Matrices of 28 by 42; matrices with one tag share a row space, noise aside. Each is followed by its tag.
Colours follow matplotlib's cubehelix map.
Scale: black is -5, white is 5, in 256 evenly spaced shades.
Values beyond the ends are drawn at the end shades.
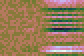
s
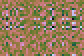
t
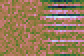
s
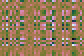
t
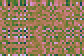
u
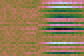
s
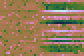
s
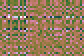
u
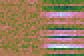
s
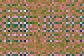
u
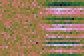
s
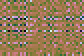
u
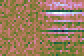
s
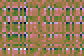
u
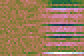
s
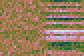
s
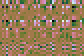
t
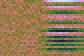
s
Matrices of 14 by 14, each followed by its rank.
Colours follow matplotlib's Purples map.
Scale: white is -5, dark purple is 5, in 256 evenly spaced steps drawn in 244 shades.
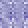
two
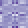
two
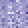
three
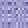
two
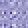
two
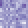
three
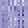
two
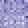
three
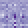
three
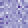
three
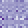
two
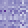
three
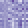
two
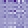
two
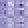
two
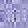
two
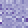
three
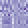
three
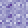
three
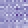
three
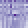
three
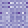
two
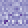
three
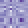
two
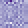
three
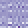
two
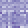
three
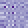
two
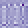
two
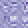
three
